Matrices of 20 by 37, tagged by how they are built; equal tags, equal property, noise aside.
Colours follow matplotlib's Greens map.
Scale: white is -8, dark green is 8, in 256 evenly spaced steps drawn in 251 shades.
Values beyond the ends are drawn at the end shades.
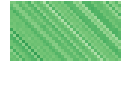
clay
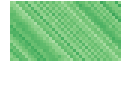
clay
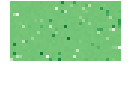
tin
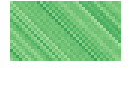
clay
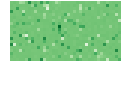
tin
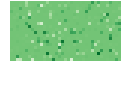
tin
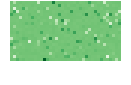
tin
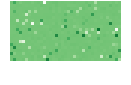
tin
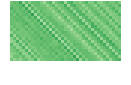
clay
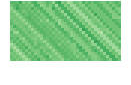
clay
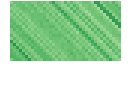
clay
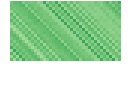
clay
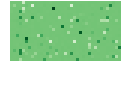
tin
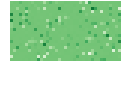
tin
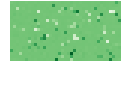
tin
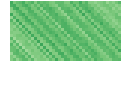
clay
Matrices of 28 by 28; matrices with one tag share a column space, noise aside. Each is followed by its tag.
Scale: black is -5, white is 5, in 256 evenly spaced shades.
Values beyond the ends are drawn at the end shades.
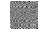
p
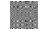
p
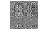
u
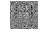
u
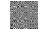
p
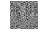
u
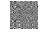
p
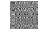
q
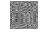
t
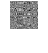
q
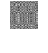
t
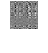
u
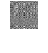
u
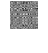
q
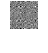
p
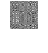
t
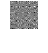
p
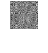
t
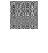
u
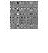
q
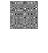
q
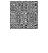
t
